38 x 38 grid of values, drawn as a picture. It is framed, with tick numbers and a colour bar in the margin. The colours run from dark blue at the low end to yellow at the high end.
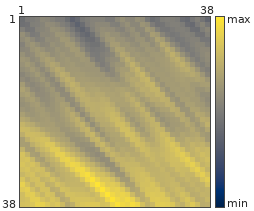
Histogram: bell-shaped. Slope: up to the bottom. Grain: diagonal, down to the right. Average level on the scale: 70%.
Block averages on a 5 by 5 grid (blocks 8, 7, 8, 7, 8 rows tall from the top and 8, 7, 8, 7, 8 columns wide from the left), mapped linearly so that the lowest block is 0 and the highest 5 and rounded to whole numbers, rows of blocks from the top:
1 0 1 1 0
2 2 2 3 2
2 3 3 3 2
4 3 3 4 4
5 5 5 5 4
